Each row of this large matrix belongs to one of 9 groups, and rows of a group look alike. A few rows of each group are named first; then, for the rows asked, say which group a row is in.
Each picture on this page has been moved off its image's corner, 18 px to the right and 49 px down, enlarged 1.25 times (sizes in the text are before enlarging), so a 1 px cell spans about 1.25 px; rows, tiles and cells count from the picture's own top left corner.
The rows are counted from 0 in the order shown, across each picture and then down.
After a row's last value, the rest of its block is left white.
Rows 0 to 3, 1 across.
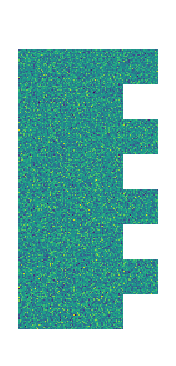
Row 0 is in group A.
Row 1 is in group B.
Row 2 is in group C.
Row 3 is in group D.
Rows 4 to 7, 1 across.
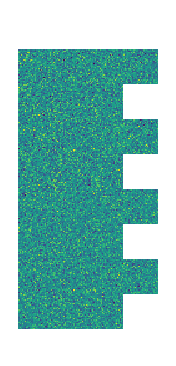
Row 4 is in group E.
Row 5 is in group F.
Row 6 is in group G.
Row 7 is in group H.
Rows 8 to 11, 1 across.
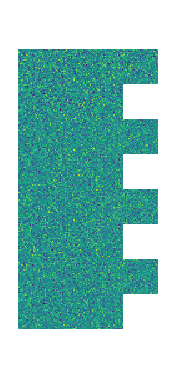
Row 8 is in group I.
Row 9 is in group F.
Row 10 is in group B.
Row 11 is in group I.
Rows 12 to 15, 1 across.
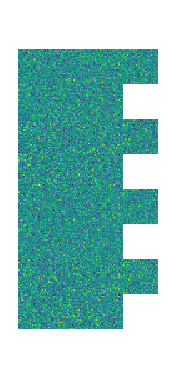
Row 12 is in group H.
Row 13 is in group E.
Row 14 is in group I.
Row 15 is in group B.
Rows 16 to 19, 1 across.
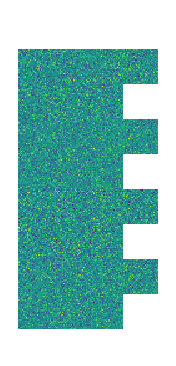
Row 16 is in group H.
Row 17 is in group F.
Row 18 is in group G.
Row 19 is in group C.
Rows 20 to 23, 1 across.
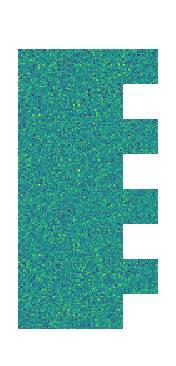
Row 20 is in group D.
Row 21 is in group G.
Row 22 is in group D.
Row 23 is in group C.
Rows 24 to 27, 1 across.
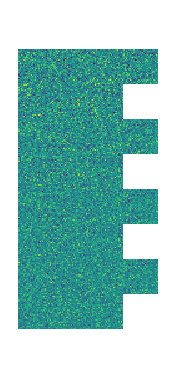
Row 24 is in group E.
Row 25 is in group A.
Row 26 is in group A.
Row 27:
C
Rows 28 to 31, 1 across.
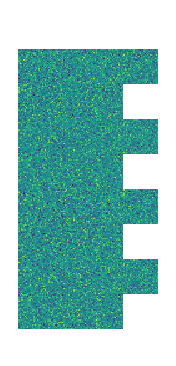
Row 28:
E
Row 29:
B
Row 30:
I
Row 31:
B
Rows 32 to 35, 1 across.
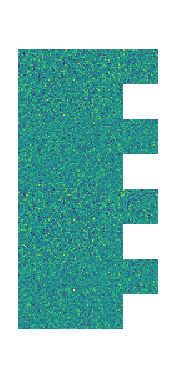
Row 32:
I
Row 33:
G
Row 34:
I
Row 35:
H
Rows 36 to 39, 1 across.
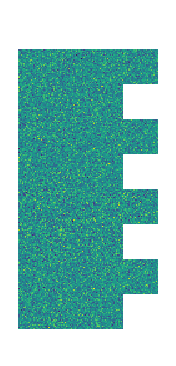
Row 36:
D
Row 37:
G
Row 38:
H
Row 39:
F
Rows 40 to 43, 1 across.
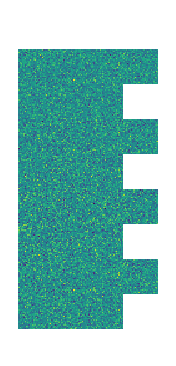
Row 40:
H
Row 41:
A
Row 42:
E
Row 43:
H
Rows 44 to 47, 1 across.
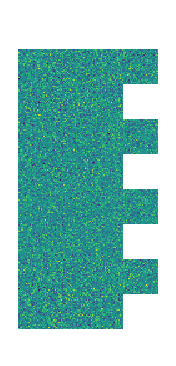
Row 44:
A
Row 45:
I
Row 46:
B
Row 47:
F
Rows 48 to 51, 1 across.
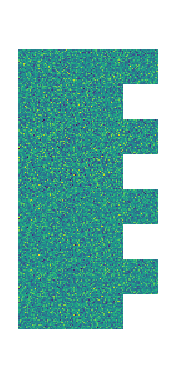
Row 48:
A
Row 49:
D
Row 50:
D
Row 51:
D
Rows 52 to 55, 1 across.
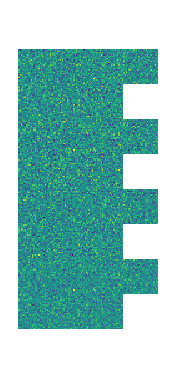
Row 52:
D
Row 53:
H
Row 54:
E
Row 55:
H
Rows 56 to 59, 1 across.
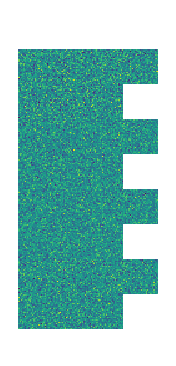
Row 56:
A
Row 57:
H
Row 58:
C
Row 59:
G
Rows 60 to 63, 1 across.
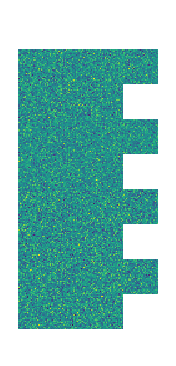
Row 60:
F
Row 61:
B
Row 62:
E
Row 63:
D
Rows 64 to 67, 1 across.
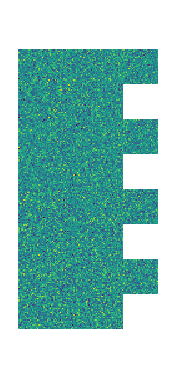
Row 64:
F
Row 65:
D
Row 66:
E
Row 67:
D
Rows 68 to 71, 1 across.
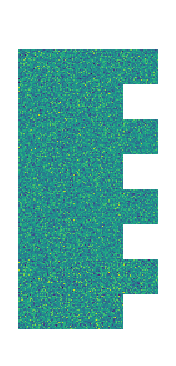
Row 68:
G
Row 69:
D
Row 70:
H
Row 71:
B
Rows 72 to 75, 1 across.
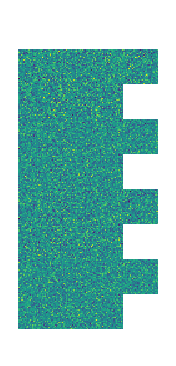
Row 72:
F
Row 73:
A
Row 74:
A
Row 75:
B
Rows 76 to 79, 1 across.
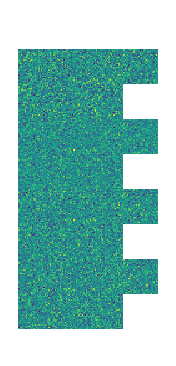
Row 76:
E
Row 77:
H
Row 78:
H
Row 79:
F
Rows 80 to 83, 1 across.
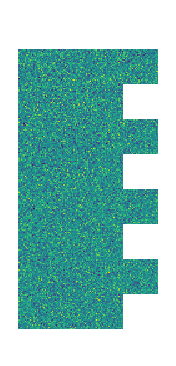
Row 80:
A
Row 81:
I
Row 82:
C
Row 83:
B
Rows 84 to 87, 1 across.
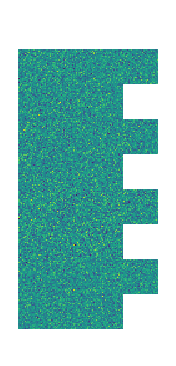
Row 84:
G
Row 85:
E
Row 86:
D
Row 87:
H
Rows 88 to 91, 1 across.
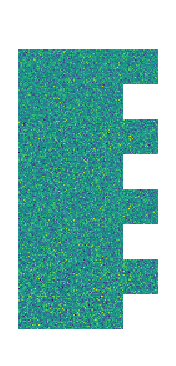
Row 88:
H
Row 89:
I
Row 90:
F
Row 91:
D
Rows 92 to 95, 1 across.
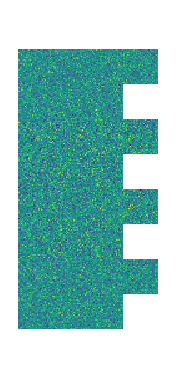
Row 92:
B
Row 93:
C
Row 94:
F
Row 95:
C
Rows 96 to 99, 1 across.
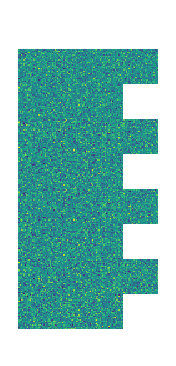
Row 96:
G
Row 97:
I
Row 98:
I
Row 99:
B
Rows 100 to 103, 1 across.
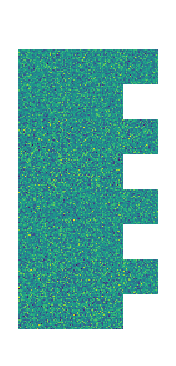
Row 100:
C
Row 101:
F
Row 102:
H
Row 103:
D
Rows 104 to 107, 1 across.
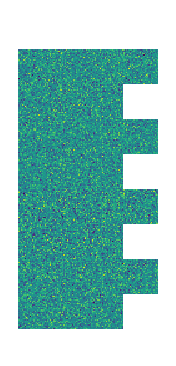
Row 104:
F
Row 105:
H
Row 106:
I
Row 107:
C
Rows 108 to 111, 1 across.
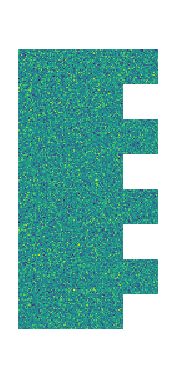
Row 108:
G
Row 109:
B
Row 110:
E
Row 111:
H
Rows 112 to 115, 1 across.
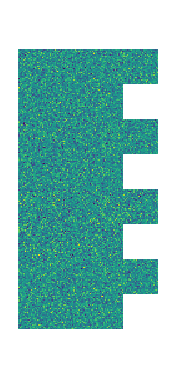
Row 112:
G
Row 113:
I
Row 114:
E
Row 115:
D
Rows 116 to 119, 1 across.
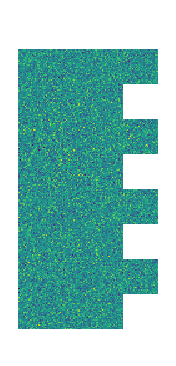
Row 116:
A
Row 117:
F
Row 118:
B
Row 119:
G
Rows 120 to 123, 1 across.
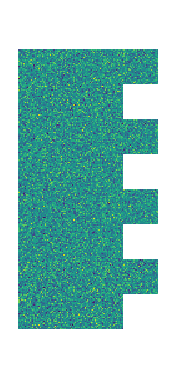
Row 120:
D
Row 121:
C
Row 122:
I
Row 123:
E
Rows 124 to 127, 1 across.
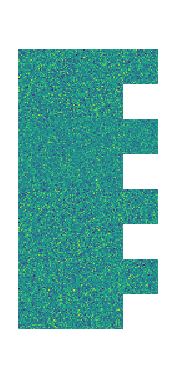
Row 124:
D
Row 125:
B
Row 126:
G
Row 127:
F
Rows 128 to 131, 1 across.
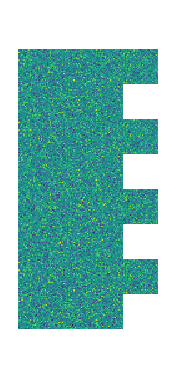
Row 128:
B
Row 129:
B
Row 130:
C
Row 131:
B
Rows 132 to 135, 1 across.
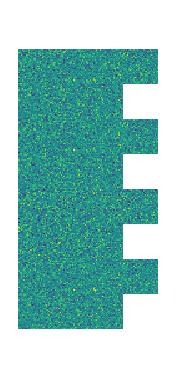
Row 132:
H
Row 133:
H
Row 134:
G
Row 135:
H
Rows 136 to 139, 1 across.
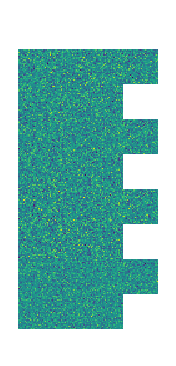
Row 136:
C
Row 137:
F
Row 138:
F
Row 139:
A
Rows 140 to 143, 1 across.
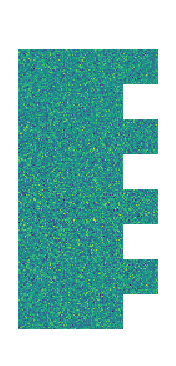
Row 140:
C
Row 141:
E
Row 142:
H
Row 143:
C
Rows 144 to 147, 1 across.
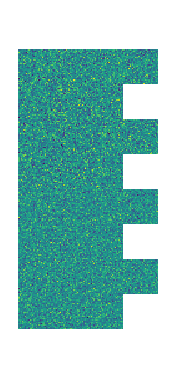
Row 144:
F
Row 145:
I
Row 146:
A
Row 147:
G
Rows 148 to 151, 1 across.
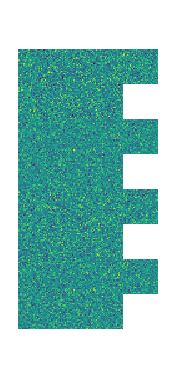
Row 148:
B
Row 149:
H
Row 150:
C
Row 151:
H
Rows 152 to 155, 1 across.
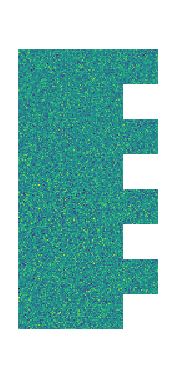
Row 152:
C
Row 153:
E
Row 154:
I
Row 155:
G
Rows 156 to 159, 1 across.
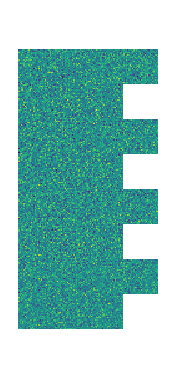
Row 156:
B
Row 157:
G
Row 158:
A
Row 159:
G
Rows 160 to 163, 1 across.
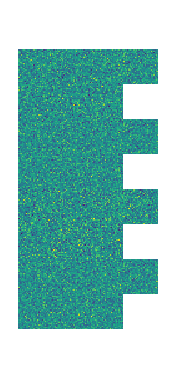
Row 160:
D
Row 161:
A
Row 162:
F
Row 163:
A
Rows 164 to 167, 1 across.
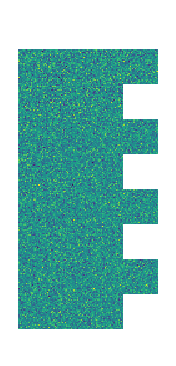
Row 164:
A
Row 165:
E
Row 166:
H
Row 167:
F
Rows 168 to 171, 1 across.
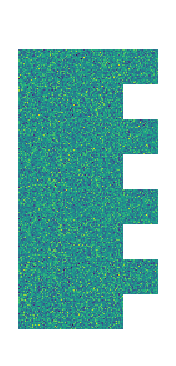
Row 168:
D
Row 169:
F
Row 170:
F
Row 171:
E
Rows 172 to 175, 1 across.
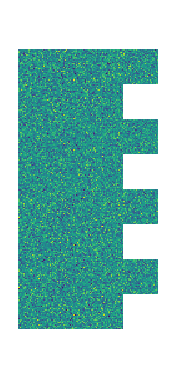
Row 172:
I
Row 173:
H
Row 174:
D
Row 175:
D
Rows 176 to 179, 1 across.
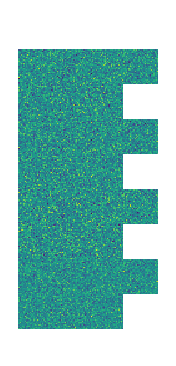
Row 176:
D
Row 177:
A
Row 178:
B
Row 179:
A
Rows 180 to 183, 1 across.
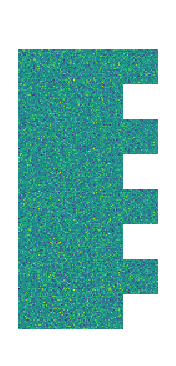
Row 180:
H
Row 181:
G
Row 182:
G
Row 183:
A
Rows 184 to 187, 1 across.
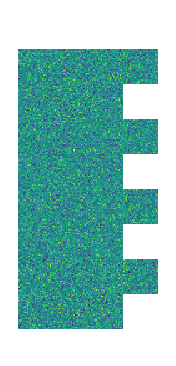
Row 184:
A
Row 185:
H
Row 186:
C
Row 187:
D
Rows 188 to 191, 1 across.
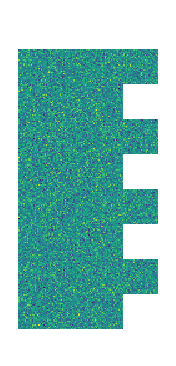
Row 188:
B
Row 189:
G
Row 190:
D
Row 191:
E
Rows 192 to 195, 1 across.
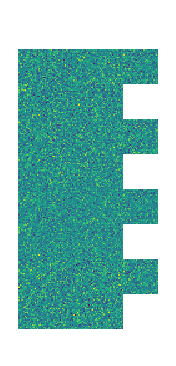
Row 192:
E
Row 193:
C
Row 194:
E
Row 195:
D
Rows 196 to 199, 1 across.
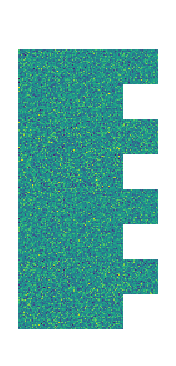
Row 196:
G
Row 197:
B
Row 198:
G
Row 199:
E
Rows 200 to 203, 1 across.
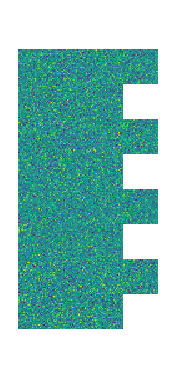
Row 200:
A
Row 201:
H
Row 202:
E
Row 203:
E
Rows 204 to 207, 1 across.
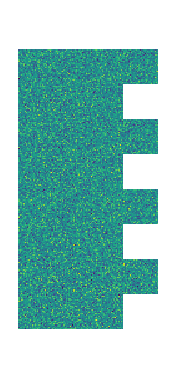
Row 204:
A
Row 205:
A
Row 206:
D
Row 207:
B
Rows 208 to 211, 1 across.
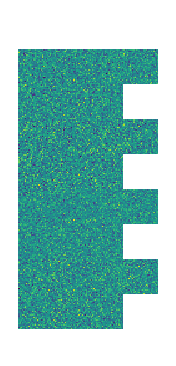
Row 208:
I
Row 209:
E
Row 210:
H
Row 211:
F
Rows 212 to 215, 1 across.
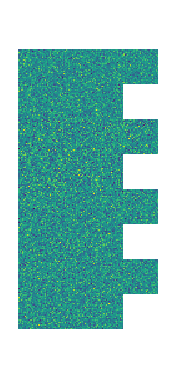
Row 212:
B
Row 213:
F
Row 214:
G
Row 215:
G
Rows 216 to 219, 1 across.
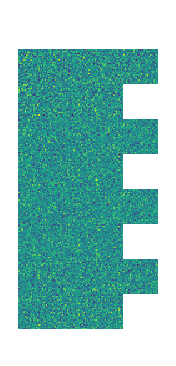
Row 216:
E
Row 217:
B
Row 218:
B
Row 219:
A
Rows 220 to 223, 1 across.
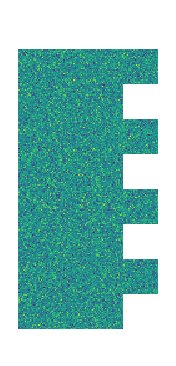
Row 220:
H
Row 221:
F
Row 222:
C
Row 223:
E
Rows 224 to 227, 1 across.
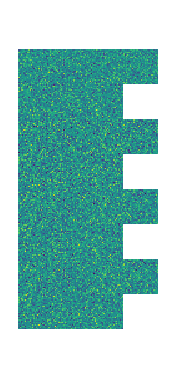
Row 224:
B
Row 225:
E
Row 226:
E
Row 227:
E
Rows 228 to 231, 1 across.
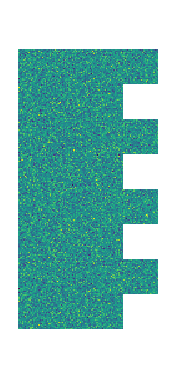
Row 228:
G
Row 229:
B
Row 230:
F
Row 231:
G
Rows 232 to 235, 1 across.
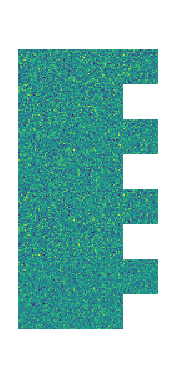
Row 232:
E
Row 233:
H
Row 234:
E
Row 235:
I
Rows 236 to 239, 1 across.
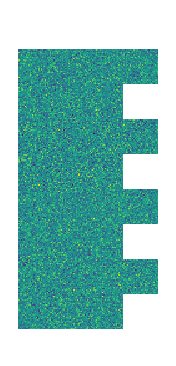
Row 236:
B
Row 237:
E
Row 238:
F
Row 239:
H
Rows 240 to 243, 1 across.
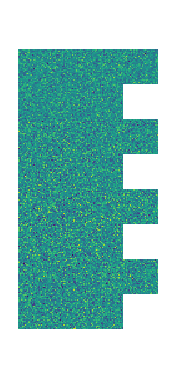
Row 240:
C
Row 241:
A
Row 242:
B
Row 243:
I
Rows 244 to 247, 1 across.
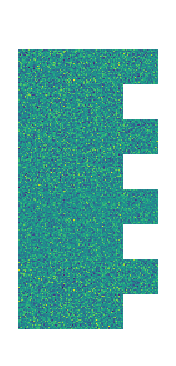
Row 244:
H
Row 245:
A
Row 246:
H
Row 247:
B
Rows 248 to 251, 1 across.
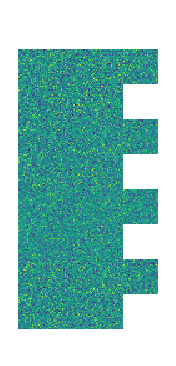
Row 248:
D
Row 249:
E
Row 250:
D
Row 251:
E
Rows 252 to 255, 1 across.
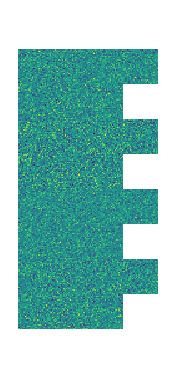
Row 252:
G
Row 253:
E
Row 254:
G
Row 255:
A
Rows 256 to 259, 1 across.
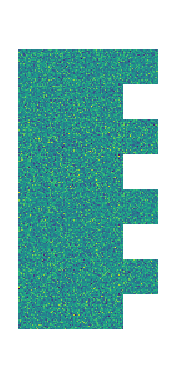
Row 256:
A
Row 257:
B
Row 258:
B
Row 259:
D
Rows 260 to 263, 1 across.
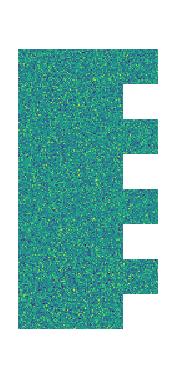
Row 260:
A
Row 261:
B
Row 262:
F
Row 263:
I
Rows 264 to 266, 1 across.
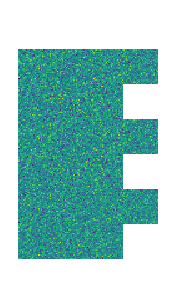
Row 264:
D
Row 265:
D
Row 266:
G
